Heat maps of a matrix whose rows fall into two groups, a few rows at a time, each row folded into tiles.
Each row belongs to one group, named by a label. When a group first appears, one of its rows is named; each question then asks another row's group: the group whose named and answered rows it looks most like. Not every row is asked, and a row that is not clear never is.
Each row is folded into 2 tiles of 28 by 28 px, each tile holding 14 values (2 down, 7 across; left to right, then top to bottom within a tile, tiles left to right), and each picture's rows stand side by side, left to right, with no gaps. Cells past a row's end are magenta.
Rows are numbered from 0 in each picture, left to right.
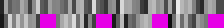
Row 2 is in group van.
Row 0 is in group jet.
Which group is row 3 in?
van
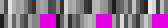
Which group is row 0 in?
van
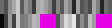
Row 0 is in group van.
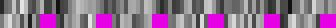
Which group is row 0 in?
jet
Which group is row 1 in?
jet
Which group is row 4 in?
jet
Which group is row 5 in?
jet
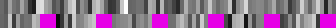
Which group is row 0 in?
van
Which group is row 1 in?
van
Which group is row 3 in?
jet
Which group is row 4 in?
jet
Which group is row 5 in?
jet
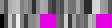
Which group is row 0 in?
van
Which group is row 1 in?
van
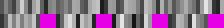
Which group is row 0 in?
jet
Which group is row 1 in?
jet
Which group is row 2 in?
jet
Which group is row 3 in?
jet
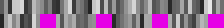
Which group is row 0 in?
jet
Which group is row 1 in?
van
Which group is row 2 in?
jet
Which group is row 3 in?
van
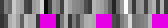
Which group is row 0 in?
jet
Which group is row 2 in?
van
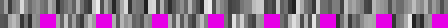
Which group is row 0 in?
jet
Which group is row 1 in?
van
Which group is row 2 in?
van
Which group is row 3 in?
van
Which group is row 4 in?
jet
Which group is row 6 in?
van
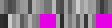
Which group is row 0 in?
jet
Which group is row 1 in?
jet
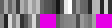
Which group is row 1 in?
van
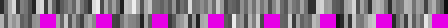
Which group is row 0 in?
van
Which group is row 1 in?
van
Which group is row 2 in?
jet
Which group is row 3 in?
jet
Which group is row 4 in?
jet
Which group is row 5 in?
van
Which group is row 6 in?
van
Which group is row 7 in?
van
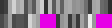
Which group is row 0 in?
van
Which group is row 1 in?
van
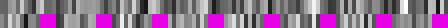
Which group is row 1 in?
jet
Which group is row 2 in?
van
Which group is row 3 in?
jet
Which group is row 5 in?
jet
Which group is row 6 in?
jet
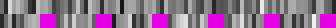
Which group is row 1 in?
jet
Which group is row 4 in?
jet
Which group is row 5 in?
van
